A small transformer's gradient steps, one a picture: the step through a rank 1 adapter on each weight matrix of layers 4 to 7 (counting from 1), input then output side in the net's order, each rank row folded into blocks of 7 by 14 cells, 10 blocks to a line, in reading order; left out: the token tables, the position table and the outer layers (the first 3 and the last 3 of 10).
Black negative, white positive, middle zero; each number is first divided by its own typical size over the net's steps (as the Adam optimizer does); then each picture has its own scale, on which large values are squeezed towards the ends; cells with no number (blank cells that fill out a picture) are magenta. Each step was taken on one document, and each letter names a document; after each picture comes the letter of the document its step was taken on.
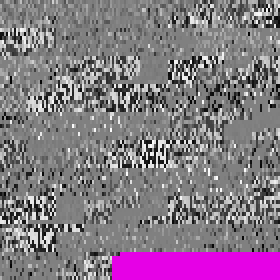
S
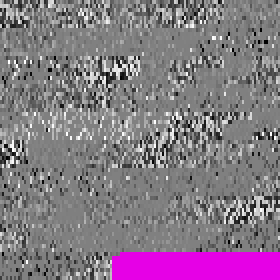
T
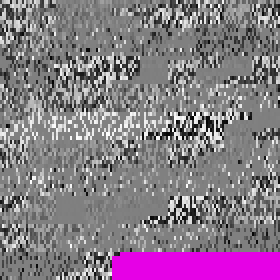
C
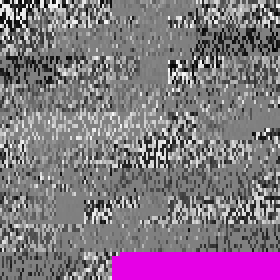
C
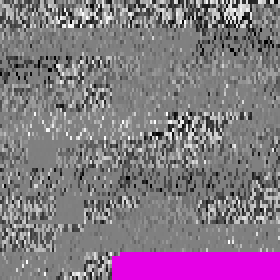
T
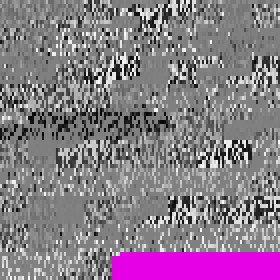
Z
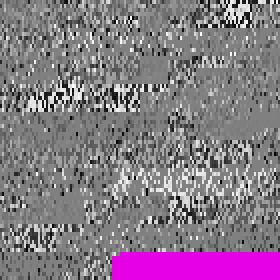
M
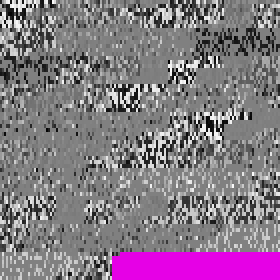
S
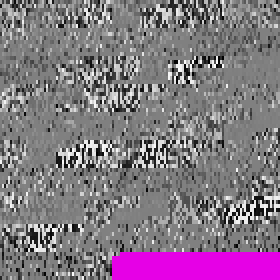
M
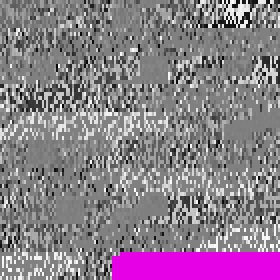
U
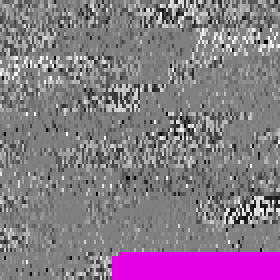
T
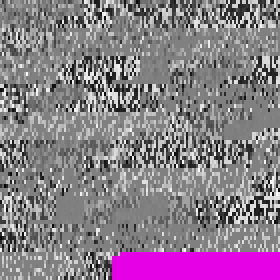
M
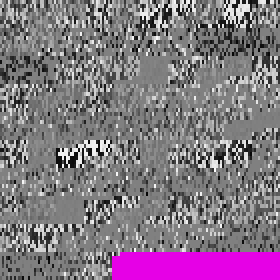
Z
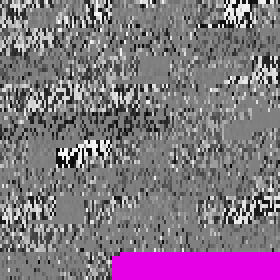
Z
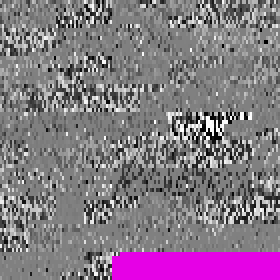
T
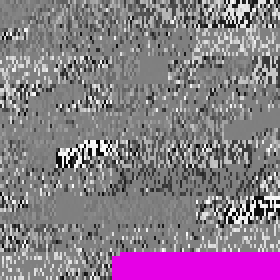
U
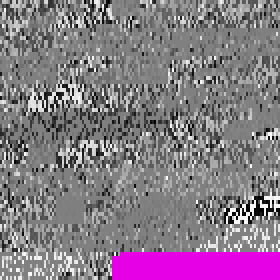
U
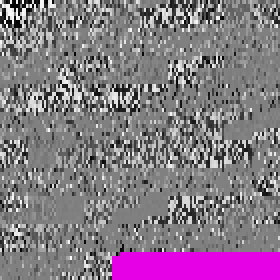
M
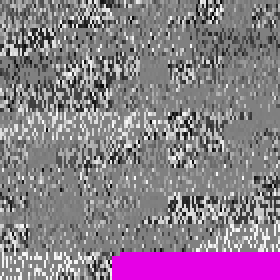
S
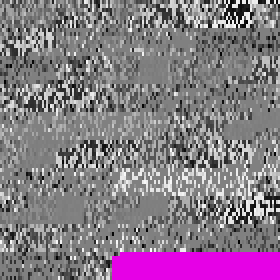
M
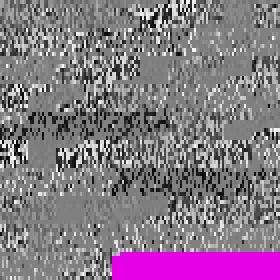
Z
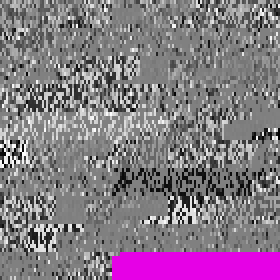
U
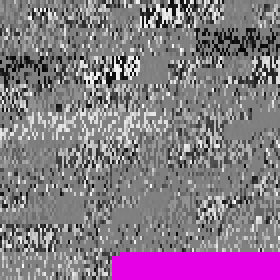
S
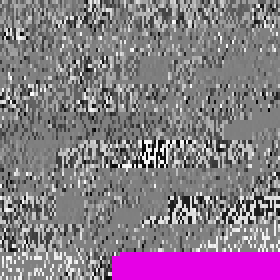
U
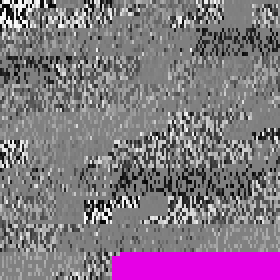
T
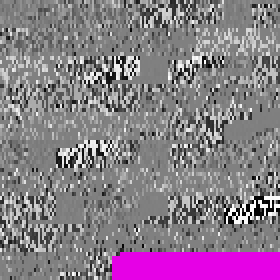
U
